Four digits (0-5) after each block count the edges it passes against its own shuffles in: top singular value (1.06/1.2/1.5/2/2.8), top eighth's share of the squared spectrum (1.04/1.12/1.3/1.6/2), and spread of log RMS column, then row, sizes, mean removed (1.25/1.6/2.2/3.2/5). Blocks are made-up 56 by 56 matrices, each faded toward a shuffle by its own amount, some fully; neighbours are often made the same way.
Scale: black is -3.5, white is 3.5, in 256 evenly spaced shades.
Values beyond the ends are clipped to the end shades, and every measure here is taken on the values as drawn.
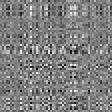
5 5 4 4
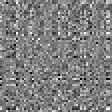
4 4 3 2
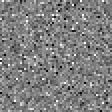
0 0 0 0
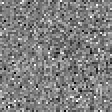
2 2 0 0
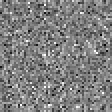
3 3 1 1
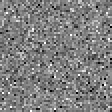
1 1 0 0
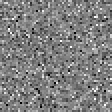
0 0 0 0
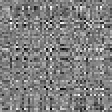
4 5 3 3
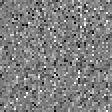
1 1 2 0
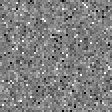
0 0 0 0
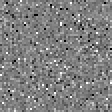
1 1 0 0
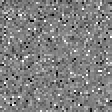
1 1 0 0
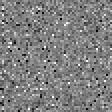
2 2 1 0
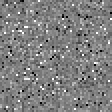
1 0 0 0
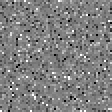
0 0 0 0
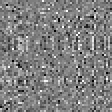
4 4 2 2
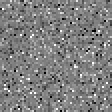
2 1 0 0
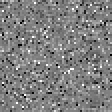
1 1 0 0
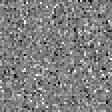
1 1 0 0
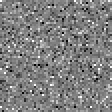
0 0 0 0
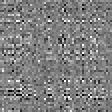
4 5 3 3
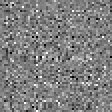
4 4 2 2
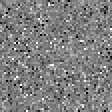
0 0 0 0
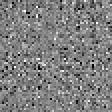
3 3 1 1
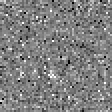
2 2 0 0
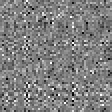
4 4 2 2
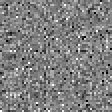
3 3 1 1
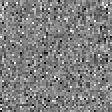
2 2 1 0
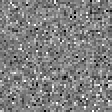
3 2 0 1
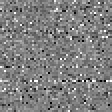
2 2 0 2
